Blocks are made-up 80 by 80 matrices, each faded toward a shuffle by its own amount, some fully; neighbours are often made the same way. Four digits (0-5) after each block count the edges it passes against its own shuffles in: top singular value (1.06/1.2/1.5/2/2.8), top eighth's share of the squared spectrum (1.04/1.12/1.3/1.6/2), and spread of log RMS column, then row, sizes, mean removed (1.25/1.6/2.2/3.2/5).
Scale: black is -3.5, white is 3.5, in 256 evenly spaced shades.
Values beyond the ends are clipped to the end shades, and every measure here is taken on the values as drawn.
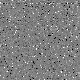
2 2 0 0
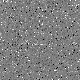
2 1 0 0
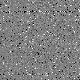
3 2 0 1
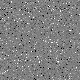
1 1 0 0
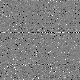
4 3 0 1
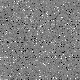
2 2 0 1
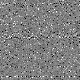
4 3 0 2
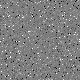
0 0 0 0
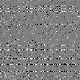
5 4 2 3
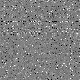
3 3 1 1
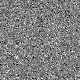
3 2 0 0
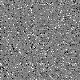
3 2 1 0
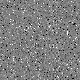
2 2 0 0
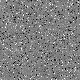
0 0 0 0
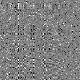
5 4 2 2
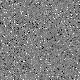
2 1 0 0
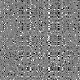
5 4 3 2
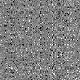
4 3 2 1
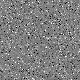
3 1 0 0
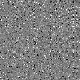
4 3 1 1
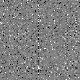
4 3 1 0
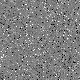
1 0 0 0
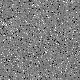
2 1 0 0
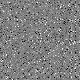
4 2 1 1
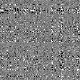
2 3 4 3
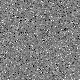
0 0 0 0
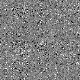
1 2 2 2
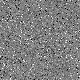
0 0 0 0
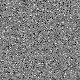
0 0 0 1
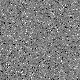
0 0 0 0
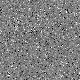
0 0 0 0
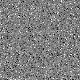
0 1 1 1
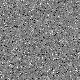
0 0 0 0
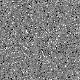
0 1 1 1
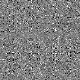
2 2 3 3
